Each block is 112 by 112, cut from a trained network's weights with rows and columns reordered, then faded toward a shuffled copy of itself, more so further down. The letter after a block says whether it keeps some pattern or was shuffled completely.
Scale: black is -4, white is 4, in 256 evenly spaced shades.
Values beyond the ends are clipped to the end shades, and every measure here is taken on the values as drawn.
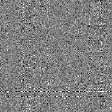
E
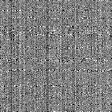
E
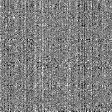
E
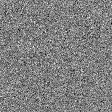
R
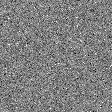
R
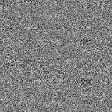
E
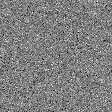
R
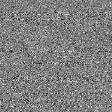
E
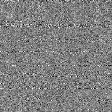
E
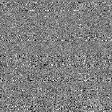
E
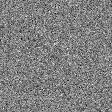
R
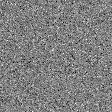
R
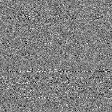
E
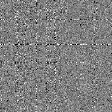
E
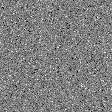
R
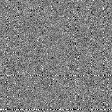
E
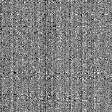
E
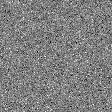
R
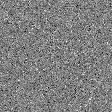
R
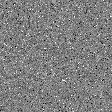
R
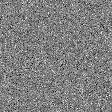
R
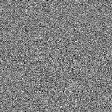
E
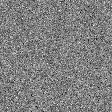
R
